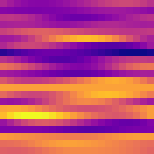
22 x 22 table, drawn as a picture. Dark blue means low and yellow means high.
Ninth with the highest average: bottom left. Grain: streaks across. Calmest part: top left.
